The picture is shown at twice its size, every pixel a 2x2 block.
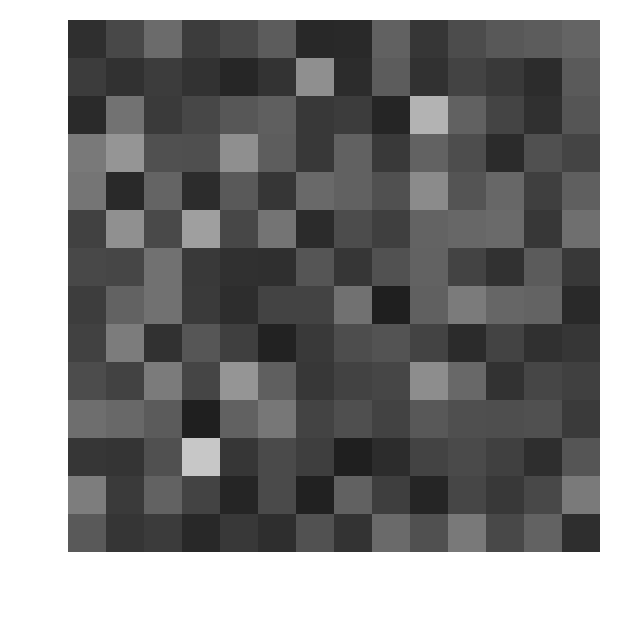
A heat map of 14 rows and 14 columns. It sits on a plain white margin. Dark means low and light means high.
On average the colour sits 30% of the way up the scale. The values are skewed, with a long tail toward high values. Neither half mirrors the other. No overall slope runs across the table. Fine speckle covers the field.
